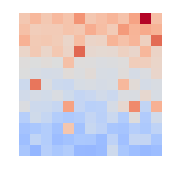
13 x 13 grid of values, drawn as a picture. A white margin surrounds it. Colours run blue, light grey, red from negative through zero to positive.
Grain: fine. Ninth with the highest average: top right. Stripes: none. Slope: up to the top.
